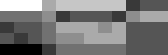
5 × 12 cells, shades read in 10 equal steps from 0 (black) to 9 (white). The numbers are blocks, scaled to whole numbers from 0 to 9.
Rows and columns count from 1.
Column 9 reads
7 2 6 6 4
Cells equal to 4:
10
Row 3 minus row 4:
-1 1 0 0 1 1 0 -1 0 0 0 0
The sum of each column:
18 18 19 21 24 25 26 25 25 16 18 18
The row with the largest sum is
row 1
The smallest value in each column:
0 0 0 2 2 3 3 3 2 2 3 3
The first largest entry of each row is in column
1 11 5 7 5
